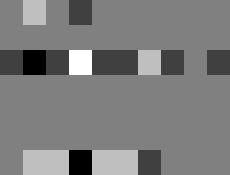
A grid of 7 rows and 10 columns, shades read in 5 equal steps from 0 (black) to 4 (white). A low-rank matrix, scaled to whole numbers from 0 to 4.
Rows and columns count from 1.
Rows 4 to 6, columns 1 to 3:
2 2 2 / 2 2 2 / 2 2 2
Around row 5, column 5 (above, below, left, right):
2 2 2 2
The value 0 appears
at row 3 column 2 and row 7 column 4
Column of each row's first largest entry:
2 1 4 1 1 1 2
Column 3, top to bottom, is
2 2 1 2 2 2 3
